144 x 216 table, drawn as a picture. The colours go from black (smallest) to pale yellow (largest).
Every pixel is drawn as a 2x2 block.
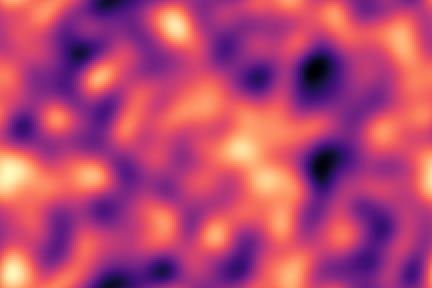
No lone cell stands out from its neighbours. There is no overall slope. On average the colour sits 50% of the way up the scale. The centre is the smoothest part. The field is smooth, with broad soft blobs. The histogram is bell-shaped. Neither half mirrors the other. No row or column stands out.
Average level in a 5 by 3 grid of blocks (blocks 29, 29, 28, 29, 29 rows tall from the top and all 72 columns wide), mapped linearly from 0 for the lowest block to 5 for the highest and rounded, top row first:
0 2 3
1 2 0
2 5 1
3 4 1
2 1 1
